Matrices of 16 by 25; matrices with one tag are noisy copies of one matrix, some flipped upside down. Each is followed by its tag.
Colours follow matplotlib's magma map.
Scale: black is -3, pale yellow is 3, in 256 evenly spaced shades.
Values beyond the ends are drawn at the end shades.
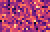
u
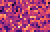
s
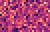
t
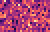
s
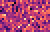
s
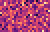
t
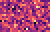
u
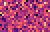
t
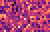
s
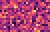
u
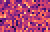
s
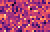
s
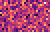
t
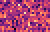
s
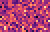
t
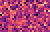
t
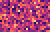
u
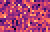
s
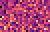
t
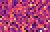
t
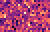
s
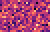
u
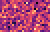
u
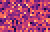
s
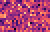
s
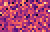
t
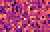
s
